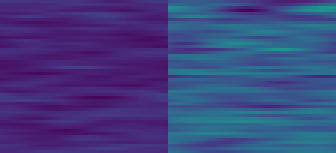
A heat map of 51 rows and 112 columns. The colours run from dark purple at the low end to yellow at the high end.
The table splits into one row of 2 panels. Panel 1,1: very low, streaked across, faint in contrast. Panel 1,2: low, streaked across.
